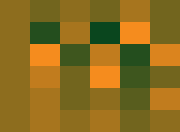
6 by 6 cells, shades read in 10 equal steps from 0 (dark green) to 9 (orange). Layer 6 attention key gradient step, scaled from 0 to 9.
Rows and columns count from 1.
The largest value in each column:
5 9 6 9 9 8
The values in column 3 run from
2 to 6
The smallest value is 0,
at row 2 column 4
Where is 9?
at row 2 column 5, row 3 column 2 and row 4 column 4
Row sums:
28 25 32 31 30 31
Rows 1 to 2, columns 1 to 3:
5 4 5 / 5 1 6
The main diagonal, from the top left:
5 1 2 9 3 5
